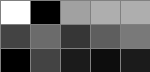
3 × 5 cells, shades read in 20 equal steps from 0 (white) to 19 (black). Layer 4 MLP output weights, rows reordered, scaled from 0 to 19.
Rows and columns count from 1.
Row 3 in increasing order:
14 17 17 18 19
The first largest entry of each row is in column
2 3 1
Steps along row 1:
up down down same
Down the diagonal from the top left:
0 11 17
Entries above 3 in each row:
4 5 5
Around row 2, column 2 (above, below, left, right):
19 14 14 15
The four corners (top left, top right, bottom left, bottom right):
0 6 19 17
